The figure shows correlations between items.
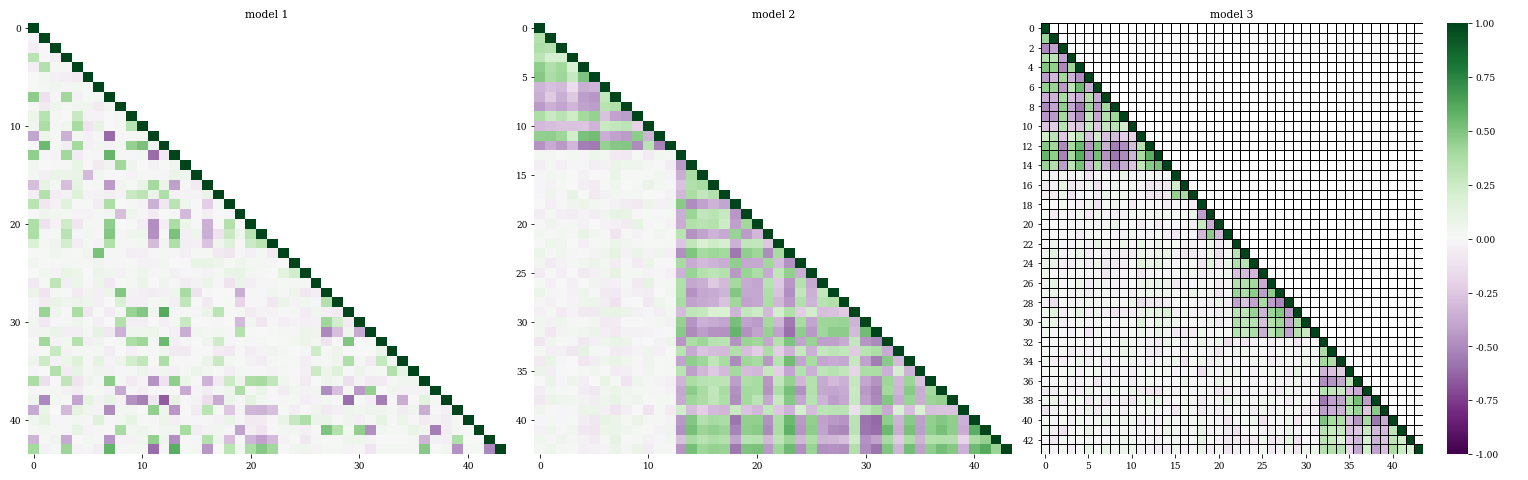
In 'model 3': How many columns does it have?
44
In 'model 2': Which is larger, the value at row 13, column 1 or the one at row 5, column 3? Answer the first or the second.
the second
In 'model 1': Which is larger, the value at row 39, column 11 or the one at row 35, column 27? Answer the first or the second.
the first
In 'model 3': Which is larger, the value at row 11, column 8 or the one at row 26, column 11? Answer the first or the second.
the second
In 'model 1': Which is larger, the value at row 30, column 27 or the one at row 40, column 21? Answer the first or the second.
the first
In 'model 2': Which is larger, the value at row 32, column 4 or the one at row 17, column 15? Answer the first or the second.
the second
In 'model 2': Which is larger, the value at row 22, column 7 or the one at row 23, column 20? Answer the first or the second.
the second
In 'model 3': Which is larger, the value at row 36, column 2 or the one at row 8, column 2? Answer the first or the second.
the second
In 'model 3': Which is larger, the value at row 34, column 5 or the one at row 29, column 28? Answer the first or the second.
the first
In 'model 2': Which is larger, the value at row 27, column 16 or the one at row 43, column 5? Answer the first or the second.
the second
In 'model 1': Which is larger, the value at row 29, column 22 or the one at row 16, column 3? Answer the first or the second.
the first
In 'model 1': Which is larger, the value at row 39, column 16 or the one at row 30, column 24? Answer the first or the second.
the first
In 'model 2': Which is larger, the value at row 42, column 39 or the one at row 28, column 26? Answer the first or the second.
the second
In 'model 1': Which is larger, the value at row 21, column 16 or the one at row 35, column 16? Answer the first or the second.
the second
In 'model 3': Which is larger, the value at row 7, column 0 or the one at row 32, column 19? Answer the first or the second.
the second
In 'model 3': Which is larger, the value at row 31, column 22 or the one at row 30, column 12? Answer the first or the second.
the first
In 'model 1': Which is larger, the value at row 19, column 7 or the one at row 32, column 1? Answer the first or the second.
the second
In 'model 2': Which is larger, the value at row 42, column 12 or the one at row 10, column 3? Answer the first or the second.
the first
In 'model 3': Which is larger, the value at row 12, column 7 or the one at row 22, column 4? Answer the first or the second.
the second
